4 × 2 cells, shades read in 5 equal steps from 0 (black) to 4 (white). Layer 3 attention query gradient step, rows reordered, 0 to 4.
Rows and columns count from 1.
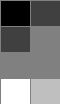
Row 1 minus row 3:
-2 -1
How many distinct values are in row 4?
2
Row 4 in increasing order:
3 4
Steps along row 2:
up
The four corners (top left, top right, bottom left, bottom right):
0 1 4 3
